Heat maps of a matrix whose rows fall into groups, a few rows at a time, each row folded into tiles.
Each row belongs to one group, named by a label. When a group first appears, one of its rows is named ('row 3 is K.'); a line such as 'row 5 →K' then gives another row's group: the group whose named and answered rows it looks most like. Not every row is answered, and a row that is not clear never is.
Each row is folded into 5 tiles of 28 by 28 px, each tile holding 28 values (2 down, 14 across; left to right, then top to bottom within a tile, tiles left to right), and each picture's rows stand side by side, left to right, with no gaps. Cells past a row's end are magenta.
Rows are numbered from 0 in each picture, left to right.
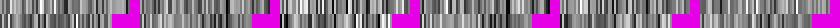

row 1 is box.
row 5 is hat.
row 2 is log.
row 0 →log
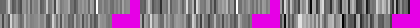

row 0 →hat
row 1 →hat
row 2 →box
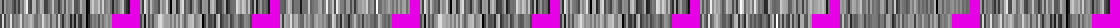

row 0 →box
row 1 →box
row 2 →hat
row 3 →box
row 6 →log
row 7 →box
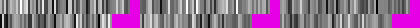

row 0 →log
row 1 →hat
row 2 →log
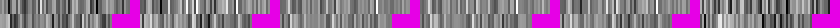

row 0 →log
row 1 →hat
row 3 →hat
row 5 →box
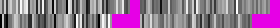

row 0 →log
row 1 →hat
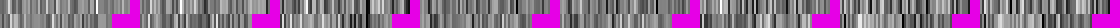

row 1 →log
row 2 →box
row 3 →log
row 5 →log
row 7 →box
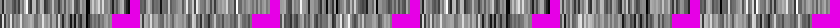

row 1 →hat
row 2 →log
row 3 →box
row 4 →box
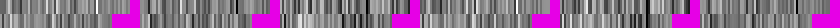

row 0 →hat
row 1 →log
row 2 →box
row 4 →box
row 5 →log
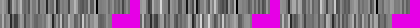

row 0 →log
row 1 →log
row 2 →log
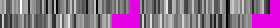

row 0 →log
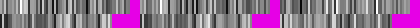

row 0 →log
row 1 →log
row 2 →hat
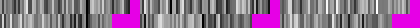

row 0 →box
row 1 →box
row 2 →hat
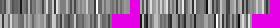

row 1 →log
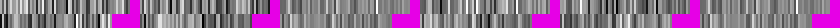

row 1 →box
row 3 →hat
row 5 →hat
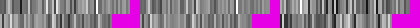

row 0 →hat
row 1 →hat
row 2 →log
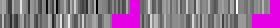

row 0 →log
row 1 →hat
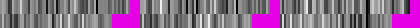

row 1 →log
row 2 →box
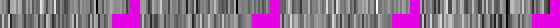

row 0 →log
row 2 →hat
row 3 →box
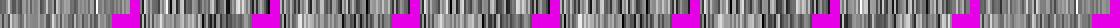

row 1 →box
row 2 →box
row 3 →box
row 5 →box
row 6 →log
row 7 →hat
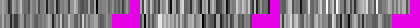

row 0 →log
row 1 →box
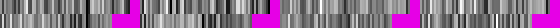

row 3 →log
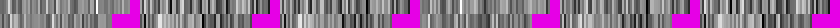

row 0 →hat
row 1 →box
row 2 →box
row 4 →box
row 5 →box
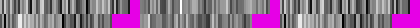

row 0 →box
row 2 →box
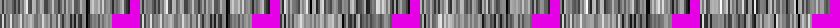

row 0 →box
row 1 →box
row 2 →box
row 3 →box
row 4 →box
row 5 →log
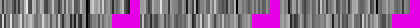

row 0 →box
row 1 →log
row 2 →log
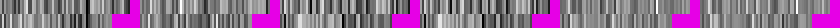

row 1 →log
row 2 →box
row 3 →box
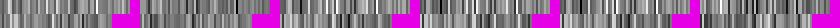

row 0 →hat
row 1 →log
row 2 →hat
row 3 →hat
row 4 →hat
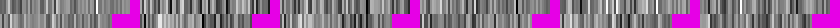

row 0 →hat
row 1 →box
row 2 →box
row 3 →log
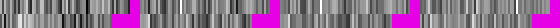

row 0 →box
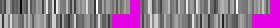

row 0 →hat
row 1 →hat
